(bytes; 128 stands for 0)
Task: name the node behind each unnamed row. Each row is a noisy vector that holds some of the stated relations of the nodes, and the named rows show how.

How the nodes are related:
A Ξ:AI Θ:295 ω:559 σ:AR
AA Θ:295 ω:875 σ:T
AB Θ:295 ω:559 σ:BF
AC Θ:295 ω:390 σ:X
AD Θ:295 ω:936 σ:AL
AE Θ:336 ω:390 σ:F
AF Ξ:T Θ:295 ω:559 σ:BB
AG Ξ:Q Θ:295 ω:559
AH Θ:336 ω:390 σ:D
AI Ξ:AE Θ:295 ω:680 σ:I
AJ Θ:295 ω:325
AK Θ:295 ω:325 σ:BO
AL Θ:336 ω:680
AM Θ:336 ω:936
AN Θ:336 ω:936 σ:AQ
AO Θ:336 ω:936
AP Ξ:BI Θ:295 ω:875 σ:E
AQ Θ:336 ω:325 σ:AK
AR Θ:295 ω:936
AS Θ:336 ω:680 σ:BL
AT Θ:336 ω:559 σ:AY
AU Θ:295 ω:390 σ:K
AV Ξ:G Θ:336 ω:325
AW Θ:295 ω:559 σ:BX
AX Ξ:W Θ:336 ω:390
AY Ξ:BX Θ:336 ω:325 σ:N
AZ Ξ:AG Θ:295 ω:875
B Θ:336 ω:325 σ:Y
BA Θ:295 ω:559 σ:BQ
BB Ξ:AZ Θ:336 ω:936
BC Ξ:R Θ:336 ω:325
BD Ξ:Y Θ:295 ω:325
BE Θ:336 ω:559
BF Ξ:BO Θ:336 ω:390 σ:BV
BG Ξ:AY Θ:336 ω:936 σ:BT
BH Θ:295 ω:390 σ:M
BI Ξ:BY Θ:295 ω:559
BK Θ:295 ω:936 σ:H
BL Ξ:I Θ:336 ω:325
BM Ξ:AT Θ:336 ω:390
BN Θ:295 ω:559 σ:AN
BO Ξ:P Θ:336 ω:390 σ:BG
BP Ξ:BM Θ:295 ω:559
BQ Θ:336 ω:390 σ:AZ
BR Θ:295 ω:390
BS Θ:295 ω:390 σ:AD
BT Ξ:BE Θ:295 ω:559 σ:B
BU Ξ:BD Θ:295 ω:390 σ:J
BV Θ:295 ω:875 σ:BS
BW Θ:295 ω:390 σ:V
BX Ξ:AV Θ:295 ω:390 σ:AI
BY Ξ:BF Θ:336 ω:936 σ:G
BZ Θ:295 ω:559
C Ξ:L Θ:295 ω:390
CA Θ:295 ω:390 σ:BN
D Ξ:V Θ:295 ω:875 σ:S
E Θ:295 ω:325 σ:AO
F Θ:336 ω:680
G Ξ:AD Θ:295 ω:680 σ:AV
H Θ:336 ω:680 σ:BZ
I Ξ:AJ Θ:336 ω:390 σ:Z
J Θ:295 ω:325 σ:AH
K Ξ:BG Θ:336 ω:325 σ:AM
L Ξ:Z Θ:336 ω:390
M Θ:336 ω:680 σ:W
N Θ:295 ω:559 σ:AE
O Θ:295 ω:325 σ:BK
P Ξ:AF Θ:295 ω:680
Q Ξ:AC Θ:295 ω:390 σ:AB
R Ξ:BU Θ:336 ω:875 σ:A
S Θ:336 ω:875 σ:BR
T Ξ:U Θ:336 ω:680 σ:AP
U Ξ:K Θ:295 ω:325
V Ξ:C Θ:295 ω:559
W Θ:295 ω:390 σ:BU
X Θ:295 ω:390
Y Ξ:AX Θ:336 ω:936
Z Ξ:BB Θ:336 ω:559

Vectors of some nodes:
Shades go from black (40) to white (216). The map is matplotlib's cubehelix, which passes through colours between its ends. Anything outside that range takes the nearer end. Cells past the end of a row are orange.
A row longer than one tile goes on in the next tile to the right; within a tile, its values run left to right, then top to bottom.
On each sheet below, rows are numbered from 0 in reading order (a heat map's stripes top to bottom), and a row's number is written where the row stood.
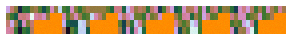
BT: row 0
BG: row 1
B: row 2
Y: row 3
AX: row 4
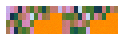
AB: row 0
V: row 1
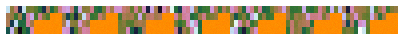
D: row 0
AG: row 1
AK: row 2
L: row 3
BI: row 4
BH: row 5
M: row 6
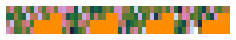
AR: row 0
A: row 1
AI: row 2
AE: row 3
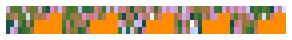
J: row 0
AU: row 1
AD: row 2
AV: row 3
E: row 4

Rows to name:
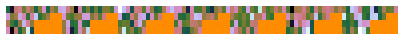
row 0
BO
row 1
N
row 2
BV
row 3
AF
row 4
P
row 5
AH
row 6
T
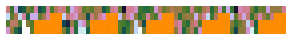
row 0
AT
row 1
K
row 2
I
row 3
BK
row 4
BQ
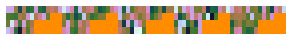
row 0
BP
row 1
AZ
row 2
S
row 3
AP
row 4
O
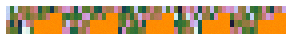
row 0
R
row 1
BZ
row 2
BU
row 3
BF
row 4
U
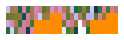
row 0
G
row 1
BE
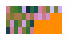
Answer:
BX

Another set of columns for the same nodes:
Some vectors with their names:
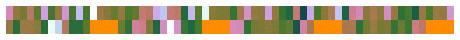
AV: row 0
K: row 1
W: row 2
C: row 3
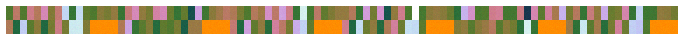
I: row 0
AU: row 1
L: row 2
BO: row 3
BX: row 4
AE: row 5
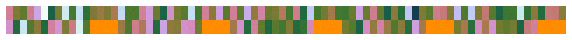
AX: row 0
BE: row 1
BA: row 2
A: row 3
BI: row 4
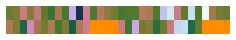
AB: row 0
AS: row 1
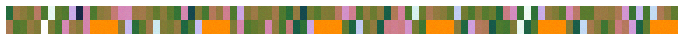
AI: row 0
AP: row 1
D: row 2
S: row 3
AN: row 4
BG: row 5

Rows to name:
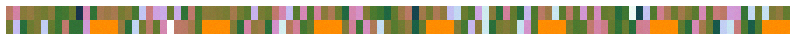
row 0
AA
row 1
AY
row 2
BC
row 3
AR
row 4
AT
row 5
N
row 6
BL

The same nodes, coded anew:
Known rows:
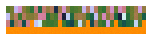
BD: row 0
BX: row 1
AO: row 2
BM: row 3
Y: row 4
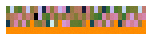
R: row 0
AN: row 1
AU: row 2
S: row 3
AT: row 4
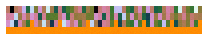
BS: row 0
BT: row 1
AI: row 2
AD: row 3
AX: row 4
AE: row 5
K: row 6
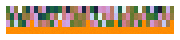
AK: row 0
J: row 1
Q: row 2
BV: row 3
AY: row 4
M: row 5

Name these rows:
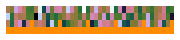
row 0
BI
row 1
BG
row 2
AV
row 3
Z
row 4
AR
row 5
P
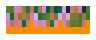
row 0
AA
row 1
D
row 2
C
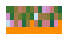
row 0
G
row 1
AZ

